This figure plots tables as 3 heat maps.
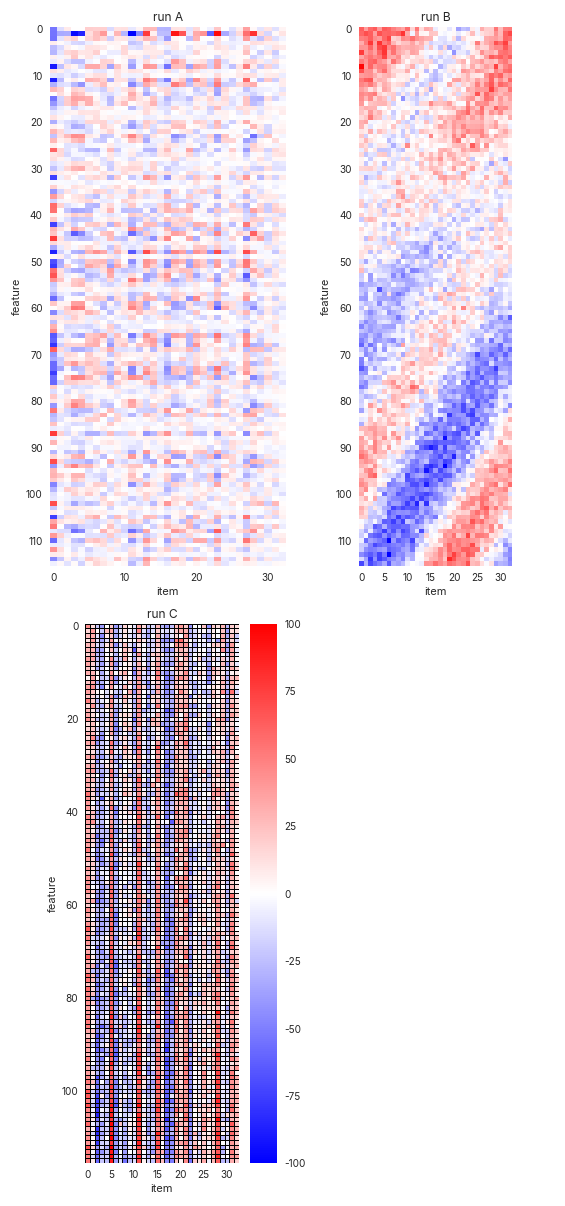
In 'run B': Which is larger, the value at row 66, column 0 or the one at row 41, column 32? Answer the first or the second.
the second
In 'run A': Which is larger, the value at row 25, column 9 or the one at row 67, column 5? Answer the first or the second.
the second
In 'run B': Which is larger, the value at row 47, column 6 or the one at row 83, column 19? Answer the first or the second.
the first
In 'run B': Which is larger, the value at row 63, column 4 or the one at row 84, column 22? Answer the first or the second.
the first
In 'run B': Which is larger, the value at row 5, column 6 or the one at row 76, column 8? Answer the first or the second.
the first
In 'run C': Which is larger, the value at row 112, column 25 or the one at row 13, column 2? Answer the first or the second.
the first
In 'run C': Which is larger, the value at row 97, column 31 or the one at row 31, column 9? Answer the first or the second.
the first
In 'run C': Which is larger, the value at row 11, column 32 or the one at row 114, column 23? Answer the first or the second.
the first
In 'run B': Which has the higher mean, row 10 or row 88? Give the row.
10
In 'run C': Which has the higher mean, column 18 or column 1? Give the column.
1
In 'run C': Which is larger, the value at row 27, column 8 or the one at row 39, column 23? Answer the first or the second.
the first
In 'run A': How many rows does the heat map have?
116
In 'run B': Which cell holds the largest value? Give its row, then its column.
8, 0
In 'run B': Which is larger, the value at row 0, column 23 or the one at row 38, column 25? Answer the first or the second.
the second
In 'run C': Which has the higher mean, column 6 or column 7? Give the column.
7
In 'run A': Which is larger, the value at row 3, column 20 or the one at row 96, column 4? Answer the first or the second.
the second
